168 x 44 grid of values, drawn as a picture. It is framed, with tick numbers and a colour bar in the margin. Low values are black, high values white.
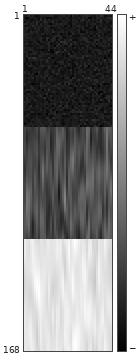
It is made of 3 by 1 panels. Panel 1,1: very low, fine-grained, faint in contrast. Panel 2,1: low, streaked downward. Panel 3,1: very high, streaked downward, faint in contrast.
